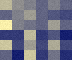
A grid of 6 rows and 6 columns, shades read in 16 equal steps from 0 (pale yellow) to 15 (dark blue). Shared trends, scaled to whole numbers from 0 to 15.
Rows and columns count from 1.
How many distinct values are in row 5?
4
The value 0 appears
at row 3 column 1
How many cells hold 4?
2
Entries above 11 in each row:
0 1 0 4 3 3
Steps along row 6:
up down up down up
